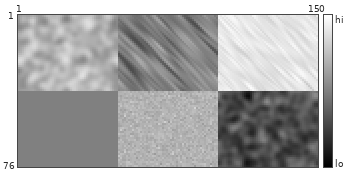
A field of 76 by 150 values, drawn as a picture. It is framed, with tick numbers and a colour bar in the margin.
It is made of 2 by 3 panels. Panel 1,1: high, blotchy. Panel 1,2: middling, slanting down to the right. Panel 1,3: very high, slanting down to the right, faint in contrast. Panel 2,1: middling, flat. Panel 2,2: high, fine-grained, faint in contrast. Panel 2,3: low, blotchy.
